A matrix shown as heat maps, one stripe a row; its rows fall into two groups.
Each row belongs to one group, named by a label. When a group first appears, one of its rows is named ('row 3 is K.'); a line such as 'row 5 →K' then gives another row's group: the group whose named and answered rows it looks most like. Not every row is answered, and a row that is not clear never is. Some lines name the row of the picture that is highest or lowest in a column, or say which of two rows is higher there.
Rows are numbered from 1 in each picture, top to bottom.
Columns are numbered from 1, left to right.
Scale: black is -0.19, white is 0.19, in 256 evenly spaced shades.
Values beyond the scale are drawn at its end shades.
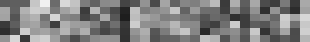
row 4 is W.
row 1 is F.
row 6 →F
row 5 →W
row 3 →W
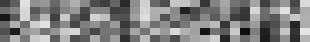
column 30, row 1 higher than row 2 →No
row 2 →W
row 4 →F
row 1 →W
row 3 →W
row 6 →F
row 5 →W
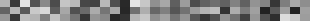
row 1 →W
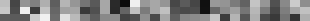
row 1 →W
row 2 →W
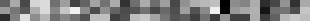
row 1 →F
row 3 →W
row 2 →F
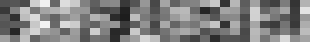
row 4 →F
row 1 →F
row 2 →W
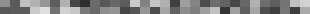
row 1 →W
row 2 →F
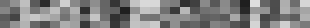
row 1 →W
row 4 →W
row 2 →W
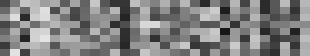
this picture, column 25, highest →4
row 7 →W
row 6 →F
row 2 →F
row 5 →F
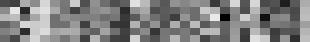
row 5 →F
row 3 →F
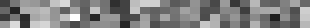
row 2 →W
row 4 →F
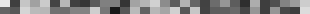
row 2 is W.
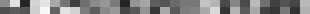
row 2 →F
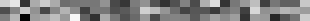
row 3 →F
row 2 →W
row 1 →F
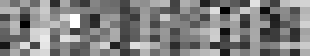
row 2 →F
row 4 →F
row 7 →W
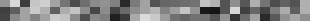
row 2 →W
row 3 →W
